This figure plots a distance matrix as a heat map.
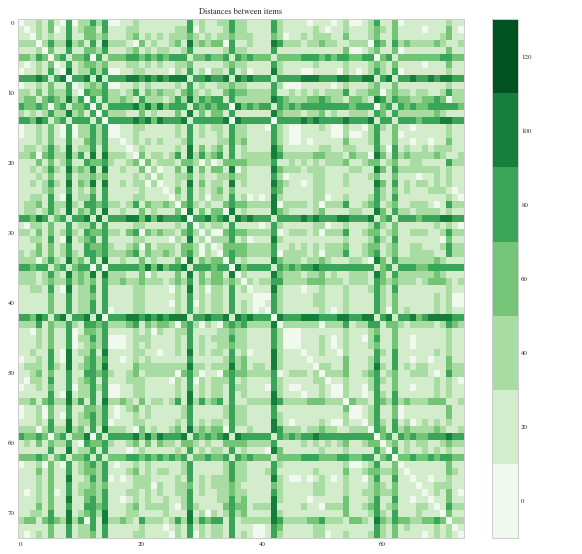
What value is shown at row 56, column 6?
20
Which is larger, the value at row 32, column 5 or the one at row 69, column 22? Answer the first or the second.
the first
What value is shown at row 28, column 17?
80
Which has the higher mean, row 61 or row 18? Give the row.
18
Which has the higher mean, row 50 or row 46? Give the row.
50
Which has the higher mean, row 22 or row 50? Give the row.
50
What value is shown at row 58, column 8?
100
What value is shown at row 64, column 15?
20
